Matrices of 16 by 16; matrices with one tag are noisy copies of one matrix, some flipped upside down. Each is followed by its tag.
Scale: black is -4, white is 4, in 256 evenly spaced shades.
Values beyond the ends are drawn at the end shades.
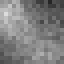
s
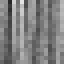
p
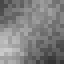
s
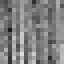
p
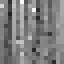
p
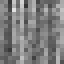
p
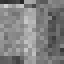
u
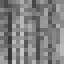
p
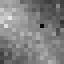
s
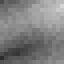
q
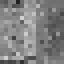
u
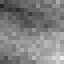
q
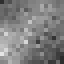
s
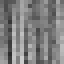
p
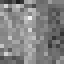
u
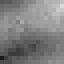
q
